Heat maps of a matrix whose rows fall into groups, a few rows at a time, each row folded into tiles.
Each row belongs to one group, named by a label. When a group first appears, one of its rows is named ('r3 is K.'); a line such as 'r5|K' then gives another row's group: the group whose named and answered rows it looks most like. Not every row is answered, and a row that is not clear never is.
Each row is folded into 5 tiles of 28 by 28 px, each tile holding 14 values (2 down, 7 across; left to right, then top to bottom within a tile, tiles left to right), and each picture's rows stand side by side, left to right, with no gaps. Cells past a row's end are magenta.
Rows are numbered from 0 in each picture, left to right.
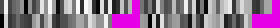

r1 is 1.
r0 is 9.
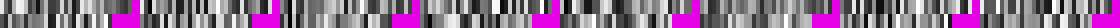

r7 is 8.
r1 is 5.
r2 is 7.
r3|8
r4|8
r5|9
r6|5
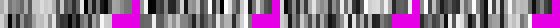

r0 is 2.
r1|9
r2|1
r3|9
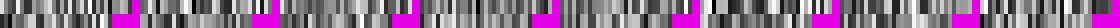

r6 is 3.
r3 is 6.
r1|3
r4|7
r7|9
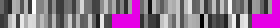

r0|6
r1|2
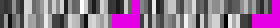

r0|7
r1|7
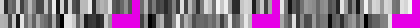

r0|1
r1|9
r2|1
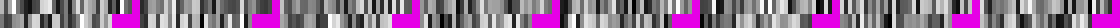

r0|8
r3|3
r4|6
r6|1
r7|2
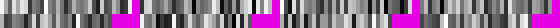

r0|5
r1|3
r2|5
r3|2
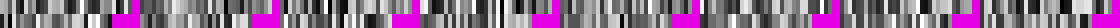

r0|7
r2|1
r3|9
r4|2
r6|3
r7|3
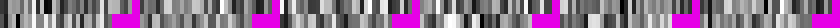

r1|7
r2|8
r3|8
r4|9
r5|7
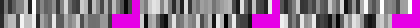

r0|6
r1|5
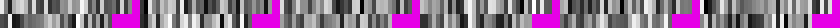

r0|5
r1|6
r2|8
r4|9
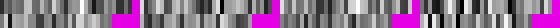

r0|7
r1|8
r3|3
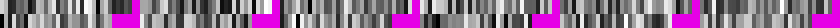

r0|9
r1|3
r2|6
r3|5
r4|1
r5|7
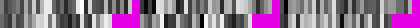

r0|2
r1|1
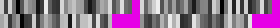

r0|3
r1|8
